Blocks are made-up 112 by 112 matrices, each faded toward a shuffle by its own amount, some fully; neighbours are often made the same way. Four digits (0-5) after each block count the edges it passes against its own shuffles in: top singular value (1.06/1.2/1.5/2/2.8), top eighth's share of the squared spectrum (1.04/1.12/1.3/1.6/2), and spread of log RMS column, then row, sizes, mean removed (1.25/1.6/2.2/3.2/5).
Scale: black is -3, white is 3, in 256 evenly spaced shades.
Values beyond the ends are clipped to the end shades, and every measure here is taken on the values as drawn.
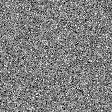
0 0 0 0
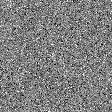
0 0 0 0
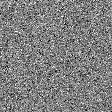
0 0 0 0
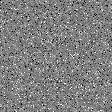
2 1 0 0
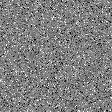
2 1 0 0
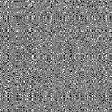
5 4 3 3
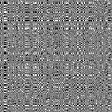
5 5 4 4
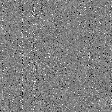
2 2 3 0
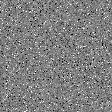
0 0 1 0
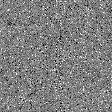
1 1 2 0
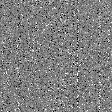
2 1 2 0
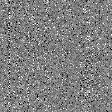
2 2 3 0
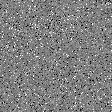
1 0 0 0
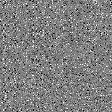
4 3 2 1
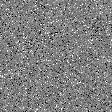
0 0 0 0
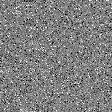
3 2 0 0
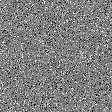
0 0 0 0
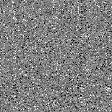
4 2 1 1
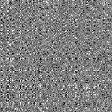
5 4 3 3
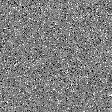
3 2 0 0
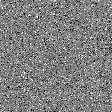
1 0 0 0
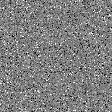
3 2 0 0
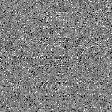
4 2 1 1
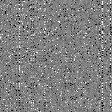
4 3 2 1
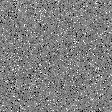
2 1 0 0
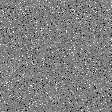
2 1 0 0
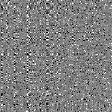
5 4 3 2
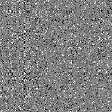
4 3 2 1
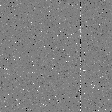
4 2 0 0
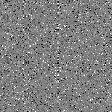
3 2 1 0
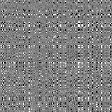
5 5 4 4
